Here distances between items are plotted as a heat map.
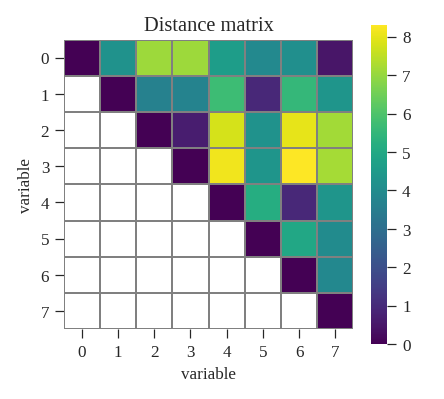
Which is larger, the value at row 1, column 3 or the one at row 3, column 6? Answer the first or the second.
the second
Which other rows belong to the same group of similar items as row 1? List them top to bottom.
5
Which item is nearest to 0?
7
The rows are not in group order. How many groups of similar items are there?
4
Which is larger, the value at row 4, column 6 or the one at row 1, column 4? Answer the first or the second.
the second
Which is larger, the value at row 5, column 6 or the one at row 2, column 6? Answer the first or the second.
the second
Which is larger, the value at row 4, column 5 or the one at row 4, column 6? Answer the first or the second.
the first
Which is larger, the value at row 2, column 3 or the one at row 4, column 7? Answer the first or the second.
the second
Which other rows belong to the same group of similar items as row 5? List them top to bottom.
1
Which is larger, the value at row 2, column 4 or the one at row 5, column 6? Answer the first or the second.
the first
